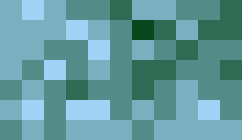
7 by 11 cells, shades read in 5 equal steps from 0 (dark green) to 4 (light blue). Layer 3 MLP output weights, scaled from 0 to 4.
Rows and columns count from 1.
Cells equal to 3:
27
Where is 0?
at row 2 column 7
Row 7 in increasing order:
2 2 2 3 3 3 3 3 3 3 3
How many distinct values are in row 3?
4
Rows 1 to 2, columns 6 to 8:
1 3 3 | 2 0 1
